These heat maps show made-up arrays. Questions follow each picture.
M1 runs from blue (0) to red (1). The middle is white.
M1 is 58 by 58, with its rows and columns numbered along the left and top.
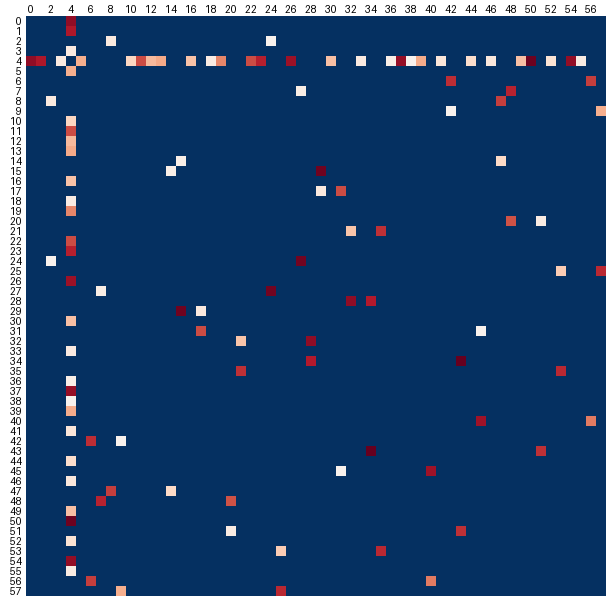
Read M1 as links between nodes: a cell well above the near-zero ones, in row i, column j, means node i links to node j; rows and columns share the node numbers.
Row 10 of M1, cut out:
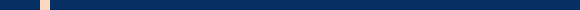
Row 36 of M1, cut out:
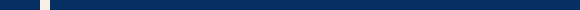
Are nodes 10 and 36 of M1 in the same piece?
yes
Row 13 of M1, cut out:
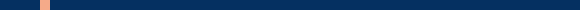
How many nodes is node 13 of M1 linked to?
1
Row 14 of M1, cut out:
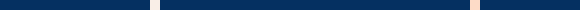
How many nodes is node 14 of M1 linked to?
2
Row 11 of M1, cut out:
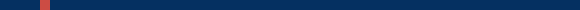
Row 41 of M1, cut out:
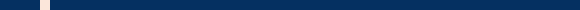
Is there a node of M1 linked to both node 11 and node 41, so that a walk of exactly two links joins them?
yes
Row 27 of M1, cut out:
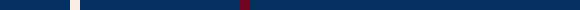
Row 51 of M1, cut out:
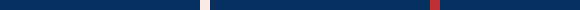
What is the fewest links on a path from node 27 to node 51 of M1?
4
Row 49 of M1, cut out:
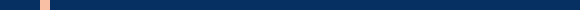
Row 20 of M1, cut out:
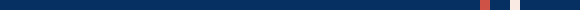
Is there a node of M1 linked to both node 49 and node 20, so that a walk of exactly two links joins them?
no
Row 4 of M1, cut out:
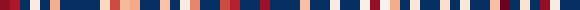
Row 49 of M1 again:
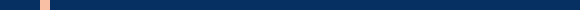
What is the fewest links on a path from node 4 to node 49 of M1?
1
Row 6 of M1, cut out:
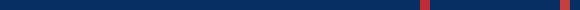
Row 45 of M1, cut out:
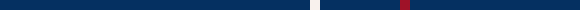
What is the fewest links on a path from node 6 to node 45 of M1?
3
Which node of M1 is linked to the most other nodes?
node 4
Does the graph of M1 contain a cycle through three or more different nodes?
yes
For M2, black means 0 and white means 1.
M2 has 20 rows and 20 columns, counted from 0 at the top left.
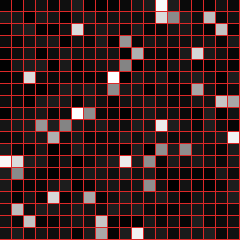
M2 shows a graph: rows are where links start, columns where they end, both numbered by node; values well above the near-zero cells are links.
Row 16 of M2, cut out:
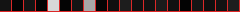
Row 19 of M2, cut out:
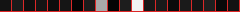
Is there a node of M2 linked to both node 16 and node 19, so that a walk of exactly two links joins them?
no
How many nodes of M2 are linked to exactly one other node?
6
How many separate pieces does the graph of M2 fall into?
2
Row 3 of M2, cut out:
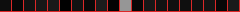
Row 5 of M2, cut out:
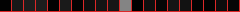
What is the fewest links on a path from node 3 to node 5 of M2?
2
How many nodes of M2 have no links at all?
0
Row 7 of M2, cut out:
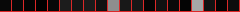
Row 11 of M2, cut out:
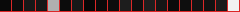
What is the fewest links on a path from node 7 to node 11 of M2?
3
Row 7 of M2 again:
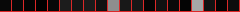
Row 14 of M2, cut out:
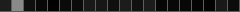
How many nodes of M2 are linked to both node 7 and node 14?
0
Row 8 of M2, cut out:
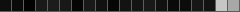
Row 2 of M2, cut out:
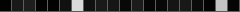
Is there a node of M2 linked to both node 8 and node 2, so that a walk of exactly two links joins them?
yes
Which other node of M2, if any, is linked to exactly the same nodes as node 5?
node 3
